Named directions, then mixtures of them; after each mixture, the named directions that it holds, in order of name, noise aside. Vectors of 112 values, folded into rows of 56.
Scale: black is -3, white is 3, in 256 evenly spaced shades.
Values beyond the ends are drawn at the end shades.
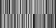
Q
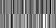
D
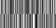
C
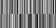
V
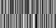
C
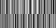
C, V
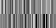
C, D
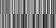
C, D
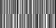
D, Q, V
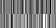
D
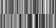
C, V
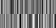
C, D, V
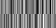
C, D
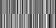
D, Q, V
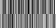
C, Q, V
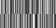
C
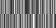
C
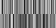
D, Q, V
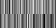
D, Q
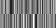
C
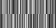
D, Q, V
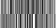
C, Q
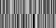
C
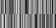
C, Q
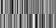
C, V
